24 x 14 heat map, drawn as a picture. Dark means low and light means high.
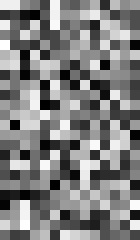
No row or column stands out. There is no overall slope. No seam splits the table. On average the colour sits 50% of the way up the scale.
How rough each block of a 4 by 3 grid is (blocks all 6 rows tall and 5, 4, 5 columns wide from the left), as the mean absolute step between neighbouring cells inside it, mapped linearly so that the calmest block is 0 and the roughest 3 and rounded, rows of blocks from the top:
3 0 2 | 2 2 2 | 2 2 3 | 1 1 2
